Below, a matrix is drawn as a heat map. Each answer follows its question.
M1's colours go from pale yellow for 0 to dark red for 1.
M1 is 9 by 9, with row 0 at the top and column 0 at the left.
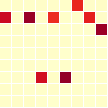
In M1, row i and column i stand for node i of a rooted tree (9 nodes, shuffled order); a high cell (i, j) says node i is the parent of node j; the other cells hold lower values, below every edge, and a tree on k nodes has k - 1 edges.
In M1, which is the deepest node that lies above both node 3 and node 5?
6
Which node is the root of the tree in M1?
1
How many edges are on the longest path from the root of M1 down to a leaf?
3
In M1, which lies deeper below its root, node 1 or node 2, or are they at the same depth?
node 2
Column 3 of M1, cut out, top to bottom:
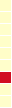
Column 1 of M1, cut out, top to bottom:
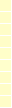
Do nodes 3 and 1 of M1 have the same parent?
no
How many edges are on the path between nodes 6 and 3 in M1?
1
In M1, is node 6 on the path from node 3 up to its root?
yes
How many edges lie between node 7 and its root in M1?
1
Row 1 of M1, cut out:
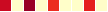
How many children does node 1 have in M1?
4
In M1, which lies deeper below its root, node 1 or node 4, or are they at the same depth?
node 4
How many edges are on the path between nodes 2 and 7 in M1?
2
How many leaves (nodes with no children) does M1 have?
5
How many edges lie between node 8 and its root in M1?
2
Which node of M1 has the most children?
1
